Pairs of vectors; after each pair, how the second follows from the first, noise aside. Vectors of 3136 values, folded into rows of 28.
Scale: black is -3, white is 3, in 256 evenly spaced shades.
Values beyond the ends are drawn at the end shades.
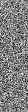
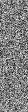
reversed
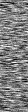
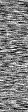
reversed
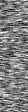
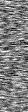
wrapped around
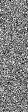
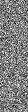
wrapped around
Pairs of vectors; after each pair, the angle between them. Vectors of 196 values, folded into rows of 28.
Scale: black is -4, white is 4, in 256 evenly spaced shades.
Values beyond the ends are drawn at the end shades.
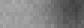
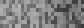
partly aligned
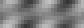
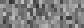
orthogonal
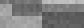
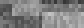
nearly opposite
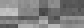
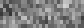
partly opposed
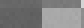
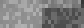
nearly opposite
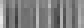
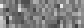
partly aligned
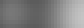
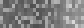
partly aligned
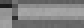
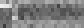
nearly opposite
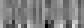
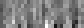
nearly opposite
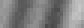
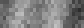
nearly opposite
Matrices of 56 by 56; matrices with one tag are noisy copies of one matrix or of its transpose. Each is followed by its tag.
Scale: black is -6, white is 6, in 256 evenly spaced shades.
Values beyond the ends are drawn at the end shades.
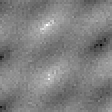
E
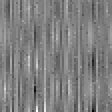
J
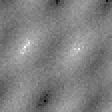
E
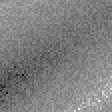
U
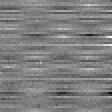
J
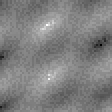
E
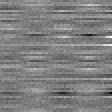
J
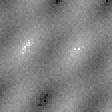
E
